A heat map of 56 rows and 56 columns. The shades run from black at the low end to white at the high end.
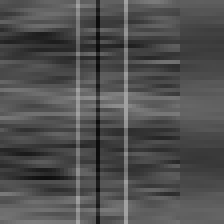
The right part is calmer, past a seam about 80% of the way across. Horizontal stripes repeat 2 times down the table. No overall slope runs across the table. Columns 20, 25 and 32 differ from the columns beside them. Overall the values sit about 30% of the way up the scale.
